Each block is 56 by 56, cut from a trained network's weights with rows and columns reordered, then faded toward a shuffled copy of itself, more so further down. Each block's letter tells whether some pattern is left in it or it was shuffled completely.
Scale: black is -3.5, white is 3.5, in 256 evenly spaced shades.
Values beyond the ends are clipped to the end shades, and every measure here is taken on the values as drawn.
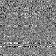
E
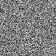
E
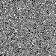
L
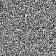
E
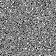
L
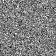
L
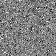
L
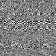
E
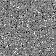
L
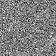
E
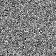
L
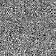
E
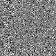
E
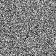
L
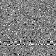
E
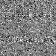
E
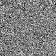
E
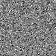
L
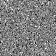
L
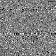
E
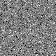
L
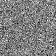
L
